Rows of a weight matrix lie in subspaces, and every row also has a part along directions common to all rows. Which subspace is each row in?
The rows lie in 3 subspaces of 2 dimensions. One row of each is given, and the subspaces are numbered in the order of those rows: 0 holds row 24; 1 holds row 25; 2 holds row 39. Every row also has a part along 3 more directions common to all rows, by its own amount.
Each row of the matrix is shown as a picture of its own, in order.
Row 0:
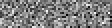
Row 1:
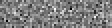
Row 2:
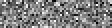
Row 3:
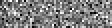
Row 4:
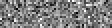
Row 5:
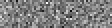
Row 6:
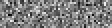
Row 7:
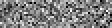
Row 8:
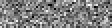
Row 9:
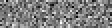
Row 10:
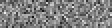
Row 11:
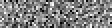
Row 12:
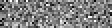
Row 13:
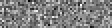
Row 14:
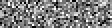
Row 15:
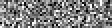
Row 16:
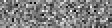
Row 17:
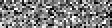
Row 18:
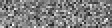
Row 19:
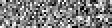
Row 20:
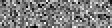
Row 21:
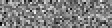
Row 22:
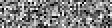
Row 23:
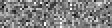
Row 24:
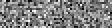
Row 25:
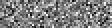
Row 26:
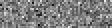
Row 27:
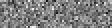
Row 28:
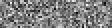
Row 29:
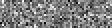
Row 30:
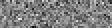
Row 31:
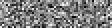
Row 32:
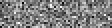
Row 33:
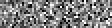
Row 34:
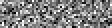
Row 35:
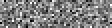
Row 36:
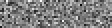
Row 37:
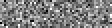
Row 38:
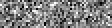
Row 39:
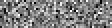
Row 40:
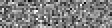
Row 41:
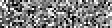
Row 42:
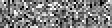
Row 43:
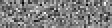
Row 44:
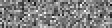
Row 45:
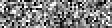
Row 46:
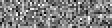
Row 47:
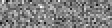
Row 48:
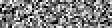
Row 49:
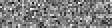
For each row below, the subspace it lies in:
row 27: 0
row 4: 1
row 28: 1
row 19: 0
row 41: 1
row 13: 0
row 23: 0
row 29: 0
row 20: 0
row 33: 2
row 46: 0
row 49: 0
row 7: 2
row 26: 0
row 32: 1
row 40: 0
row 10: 2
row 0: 1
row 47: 0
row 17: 1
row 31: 1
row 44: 0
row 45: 0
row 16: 2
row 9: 2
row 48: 2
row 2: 0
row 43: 1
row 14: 1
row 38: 0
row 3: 2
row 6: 1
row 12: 2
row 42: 0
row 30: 0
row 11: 2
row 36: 0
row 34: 2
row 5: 2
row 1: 2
